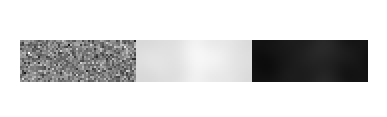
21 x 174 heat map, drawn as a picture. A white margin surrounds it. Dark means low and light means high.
The table splits into one row of 3 panels. Panel 1,1: middling, fine-grained, strong in contrast. Panel 1,2: very high, smooth, faint in contrast. Panel 1,3: very low, smooth, faint in contrast.
